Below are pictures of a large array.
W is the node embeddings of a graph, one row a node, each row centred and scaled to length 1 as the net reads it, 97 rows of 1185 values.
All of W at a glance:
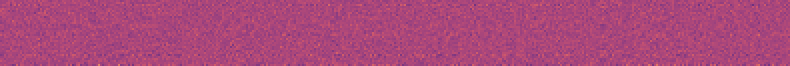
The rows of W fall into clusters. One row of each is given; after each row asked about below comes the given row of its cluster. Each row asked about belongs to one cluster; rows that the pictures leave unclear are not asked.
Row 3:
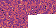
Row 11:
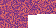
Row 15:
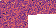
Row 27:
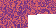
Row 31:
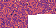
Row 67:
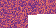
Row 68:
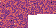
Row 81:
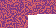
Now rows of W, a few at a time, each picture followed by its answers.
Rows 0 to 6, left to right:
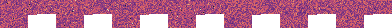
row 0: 11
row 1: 31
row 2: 81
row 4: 31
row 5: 27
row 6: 68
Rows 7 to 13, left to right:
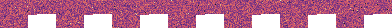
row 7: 68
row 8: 68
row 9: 81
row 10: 3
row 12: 15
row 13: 31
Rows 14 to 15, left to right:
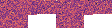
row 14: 68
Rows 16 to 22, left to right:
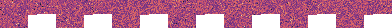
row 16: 27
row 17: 11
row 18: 67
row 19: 31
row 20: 31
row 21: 11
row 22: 68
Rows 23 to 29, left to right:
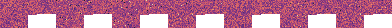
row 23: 31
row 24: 67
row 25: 27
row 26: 81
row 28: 31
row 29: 81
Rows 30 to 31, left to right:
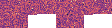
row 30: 3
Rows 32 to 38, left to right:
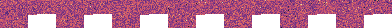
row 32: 68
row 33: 68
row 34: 3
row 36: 68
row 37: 67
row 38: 67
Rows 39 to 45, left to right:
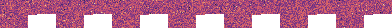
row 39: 11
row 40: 67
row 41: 68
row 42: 81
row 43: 15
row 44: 67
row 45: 3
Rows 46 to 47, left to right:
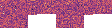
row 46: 68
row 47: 81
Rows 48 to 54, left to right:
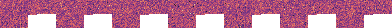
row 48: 27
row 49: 68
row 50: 15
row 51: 15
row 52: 27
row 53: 15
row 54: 3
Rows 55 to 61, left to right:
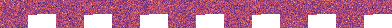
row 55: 27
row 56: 81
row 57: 67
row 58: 11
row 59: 81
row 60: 68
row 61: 81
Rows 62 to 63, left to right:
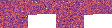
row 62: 3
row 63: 81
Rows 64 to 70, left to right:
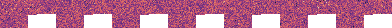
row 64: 31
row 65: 67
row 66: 31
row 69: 11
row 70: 11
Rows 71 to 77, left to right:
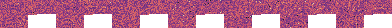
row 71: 81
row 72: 81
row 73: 67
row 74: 15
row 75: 3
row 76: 31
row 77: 27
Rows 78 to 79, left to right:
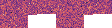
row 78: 11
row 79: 15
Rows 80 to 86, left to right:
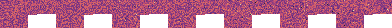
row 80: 3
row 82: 81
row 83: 81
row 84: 15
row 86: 31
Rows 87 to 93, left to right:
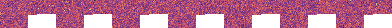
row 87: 68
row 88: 67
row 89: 11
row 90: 68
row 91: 27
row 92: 67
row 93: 15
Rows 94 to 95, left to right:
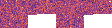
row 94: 67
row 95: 3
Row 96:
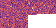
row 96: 15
